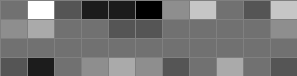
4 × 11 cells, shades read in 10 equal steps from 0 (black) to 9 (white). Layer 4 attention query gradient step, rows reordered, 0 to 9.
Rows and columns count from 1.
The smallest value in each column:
3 1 3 1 1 0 3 4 4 3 3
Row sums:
44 46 44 44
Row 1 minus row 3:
0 5 -1 -3 -3 -4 1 3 0 -1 3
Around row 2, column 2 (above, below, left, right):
9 4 5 4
